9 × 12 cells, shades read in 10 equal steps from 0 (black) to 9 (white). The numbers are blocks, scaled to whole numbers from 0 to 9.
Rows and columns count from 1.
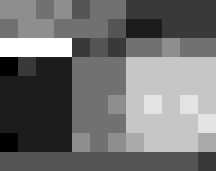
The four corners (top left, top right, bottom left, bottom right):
5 2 3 2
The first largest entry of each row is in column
1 2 1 8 8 9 12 9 1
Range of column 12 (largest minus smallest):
6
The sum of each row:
40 37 64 51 51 54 52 50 35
